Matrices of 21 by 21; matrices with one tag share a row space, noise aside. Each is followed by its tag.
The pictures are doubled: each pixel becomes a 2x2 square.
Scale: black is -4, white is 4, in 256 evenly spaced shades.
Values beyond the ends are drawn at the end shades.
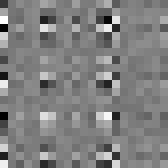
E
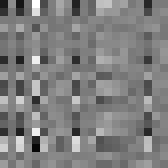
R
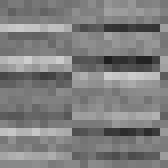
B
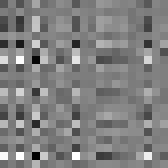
R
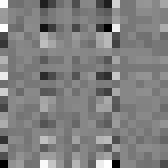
E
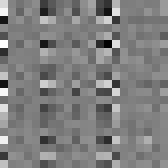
E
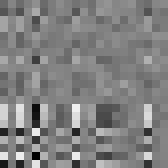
R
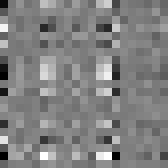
E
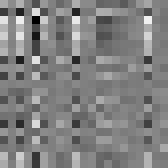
R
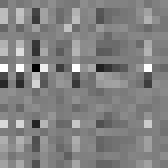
R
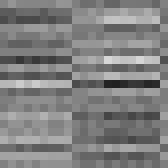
B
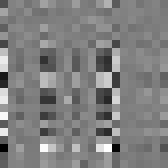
E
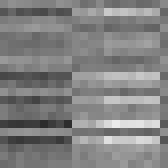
B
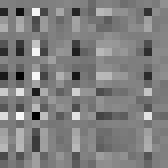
R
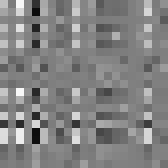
R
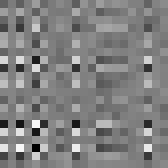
R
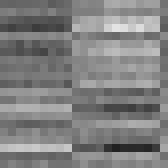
B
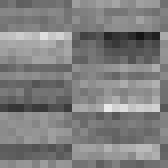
B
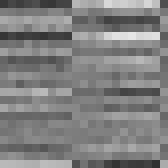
B
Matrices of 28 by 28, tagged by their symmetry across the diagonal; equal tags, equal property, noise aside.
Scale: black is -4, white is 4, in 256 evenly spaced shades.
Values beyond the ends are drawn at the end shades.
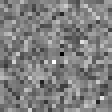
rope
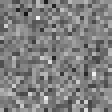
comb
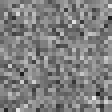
rope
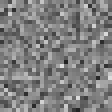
rope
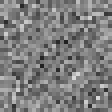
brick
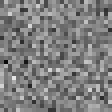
comb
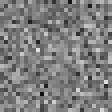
comb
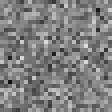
comb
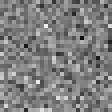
rope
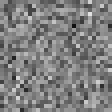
comb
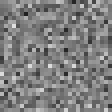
rope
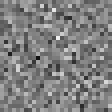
rope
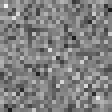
brick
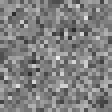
brick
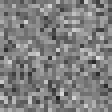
rope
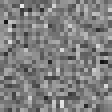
rope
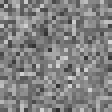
brick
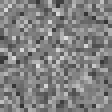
brick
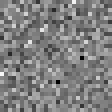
brick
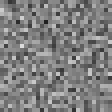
rope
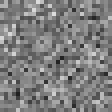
brick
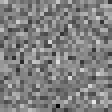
comb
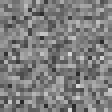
comb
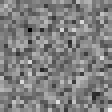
brick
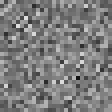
brick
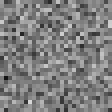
comb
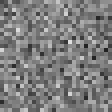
comb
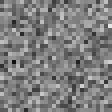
comb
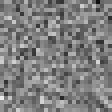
rope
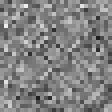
brick
